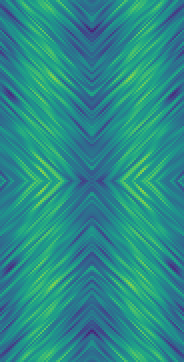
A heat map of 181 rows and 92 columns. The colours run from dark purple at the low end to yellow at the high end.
Stripes running up and down repeat 2 times from left to right. No single row or column stands out from its neighbours. The values follow a bell shape. It mirrors both left to right and top to bottom.
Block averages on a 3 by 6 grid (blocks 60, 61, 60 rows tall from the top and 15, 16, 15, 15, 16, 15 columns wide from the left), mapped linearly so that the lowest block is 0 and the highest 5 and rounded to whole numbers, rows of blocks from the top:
1 5 0 0 5 1 | 2 5 0 0 5 2 | 1 5 0 0 5 1
